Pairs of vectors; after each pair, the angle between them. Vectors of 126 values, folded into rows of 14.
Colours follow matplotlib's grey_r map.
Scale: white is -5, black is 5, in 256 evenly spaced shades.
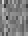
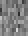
orthogonal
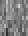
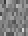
partly aligned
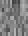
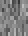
nearly parallel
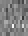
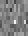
orthogonal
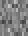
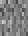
partly opposed
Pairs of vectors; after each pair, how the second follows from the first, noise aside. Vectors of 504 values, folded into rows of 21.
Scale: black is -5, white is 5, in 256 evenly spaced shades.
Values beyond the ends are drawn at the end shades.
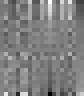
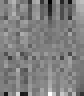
negated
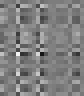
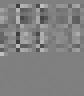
partly zeroed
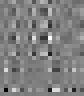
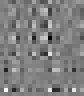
negated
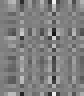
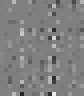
partly zeroed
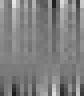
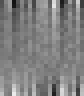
negated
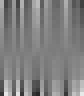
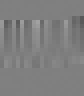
partly zeroed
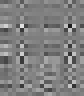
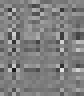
reversed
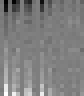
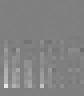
partly zeroed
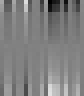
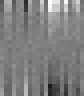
negated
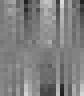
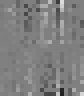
partly zeroed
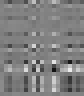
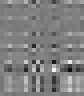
negated
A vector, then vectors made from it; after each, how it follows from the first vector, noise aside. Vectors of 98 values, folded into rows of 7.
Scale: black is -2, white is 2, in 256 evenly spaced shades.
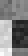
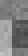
shrunk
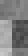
shrunk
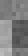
shrunk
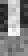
wrapped around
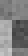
shrunk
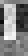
wrapped around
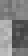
shrunk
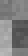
shrunk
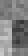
shrunk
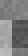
shrunk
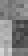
shrunk
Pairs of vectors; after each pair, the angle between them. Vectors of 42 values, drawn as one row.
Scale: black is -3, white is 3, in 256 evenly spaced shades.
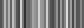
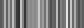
nearly parallel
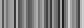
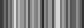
partly opposed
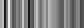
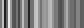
nearly parallel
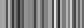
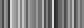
partly opposed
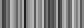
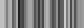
orthogonal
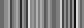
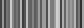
partly opposed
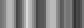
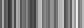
partly opposed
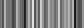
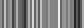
nearly parallel
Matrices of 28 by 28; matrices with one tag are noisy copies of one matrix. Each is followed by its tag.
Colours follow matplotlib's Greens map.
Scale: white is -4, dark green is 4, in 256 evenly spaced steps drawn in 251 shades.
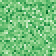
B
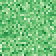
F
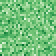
F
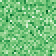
B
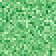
B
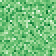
B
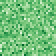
F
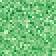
B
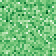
B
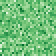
F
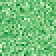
F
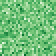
F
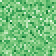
B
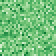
F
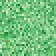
F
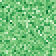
B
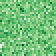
F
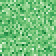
F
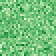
F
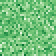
F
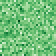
F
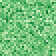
B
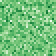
B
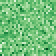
F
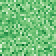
F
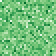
B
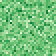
B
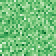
F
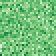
F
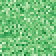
F
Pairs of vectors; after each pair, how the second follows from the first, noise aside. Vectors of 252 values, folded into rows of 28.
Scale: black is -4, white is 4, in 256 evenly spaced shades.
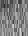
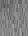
shrunk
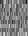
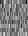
copied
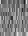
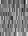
copied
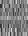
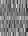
reversed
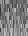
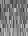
copied
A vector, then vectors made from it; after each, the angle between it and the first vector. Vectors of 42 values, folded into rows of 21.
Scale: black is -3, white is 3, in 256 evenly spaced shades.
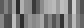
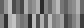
orthogonal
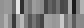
nearly opposite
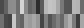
partly aligned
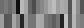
nearly parallel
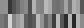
orthogonal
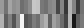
partly opposed
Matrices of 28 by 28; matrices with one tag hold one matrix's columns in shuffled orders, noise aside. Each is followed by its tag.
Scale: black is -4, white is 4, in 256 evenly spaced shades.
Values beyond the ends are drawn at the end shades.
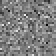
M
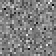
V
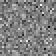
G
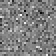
M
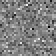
G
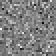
V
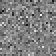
M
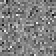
M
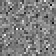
V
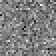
G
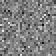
M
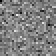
M
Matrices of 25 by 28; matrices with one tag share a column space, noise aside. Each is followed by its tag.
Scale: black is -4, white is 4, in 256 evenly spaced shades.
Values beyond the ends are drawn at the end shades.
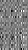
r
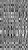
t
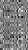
r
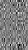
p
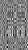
t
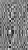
t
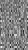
t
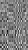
t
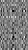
r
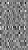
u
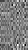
p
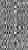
u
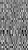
t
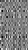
r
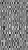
u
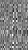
t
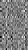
r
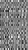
r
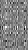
u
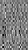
t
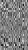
p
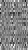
p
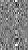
p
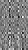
r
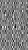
u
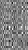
u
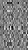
u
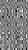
r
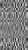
p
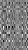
u
